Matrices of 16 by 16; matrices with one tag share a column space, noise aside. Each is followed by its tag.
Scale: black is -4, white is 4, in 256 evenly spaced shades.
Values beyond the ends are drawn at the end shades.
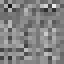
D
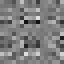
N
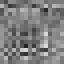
D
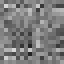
D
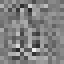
D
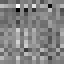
D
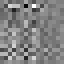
D
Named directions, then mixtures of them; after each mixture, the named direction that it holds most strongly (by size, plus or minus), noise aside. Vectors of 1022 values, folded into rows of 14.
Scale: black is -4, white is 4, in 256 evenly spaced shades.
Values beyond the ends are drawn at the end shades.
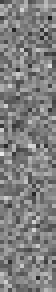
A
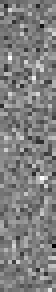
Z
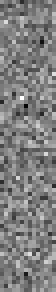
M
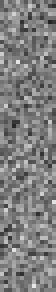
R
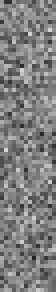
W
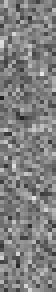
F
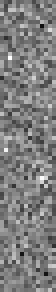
Z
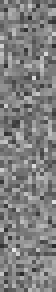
R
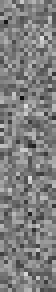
M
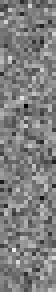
M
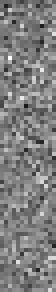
Z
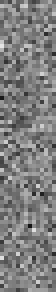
F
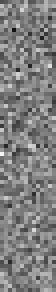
A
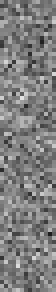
F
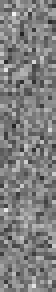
R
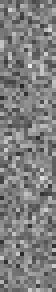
F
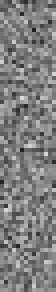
M
